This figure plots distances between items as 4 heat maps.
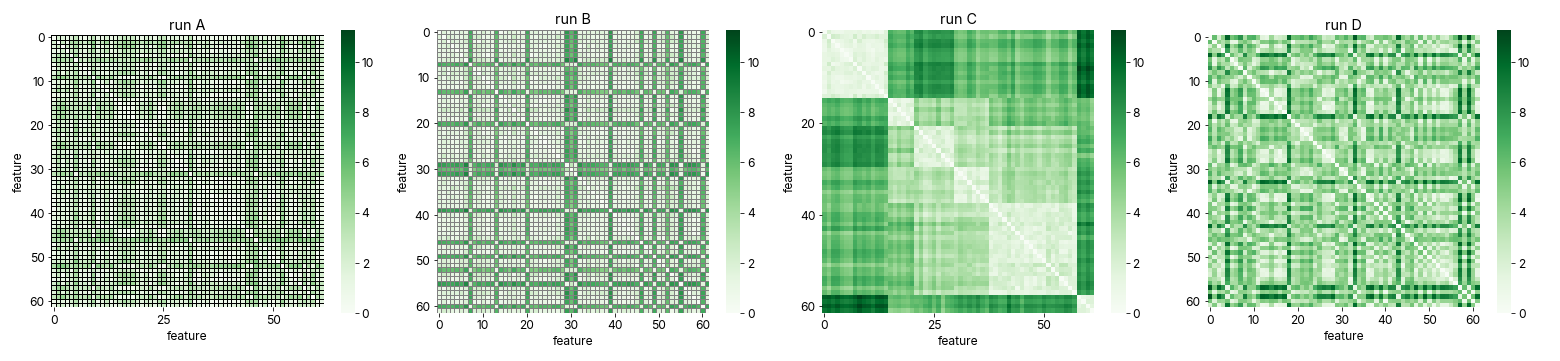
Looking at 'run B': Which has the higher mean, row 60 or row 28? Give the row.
60
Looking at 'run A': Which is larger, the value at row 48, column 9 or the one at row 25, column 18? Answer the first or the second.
the first
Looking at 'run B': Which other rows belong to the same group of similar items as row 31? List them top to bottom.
7, 13, 20, 29, 30, 39, 46, 49, 52, 55, 60
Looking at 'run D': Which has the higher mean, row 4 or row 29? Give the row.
4
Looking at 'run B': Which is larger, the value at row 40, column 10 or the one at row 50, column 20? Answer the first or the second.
the second
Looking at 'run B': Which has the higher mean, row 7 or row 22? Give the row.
7
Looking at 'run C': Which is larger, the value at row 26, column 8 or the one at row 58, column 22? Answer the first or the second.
the first
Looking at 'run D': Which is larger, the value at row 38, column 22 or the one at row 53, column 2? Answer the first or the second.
the first
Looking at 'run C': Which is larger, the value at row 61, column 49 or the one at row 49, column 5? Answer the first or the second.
the first
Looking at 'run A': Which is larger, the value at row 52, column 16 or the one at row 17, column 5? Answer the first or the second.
the second
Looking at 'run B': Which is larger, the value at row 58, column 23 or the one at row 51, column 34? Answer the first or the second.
the second
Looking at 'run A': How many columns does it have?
62
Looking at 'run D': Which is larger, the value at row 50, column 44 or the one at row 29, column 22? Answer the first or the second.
the second
